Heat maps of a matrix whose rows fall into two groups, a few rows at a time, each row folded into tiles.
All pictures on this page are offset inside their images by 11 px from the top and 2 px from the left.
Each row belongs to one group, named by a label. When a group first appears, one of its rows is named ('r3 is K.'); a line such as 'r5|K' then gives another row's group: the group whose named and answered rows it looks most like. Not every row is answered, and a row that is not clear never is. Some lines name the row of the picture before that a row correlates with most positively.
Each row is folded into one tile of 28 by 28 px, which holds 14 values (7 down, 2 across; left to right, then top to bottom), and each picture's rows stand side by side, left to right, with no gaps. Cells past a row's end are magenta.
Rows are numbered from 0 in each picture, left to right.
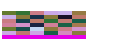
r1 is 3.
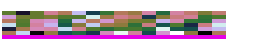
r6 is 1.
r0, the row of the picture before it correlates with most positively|0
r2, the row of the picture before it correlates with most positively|1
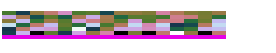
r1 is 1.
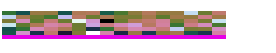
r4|1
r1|1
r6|3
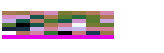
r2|1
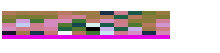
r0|1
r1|1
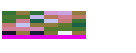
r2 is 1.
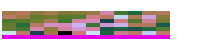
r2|1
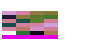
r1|1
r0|3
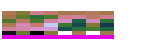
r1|1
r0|1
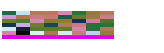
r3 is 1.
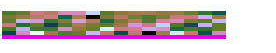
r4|1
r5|1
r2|3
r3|3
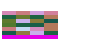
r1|3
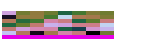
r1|1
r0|3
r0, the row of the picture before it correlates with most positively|1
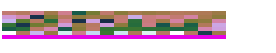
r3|3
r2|3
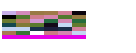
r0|3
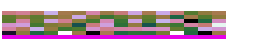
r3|1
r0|1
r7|1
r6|3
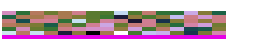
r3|1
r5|3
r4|3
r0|3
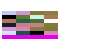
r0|3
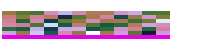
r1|3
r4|3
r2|3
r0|3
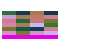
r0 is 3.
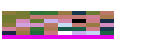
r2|3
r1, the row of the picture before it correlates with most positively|1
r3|3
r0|1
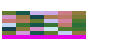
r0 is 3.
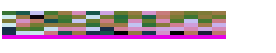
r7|1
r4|1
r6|1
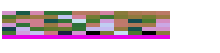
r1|3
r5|1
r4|3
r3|1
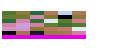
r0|1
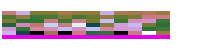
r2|1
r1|1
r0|3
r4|1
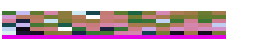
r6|1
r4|3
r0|3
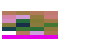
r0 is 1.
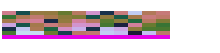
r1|3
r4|3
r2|1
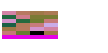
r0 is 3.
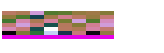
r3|1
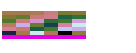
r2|1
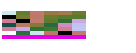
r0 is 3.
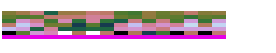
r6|1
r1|3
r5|1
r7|1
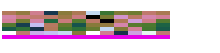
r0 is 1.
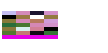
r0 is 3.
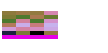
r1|1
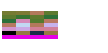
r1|1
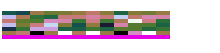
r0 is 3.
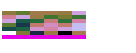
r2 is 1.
